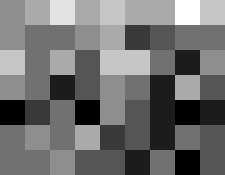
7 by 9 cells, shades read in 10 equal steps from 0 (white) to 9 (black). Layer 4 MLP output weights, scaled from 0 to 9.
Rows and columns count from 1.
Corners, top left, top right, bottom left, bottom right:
4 2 5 6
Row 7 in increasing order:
4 5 5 5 6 6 6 8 9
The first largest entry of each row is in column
1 6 8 3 1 7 8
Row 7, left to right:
5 5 4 6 6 8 5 9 6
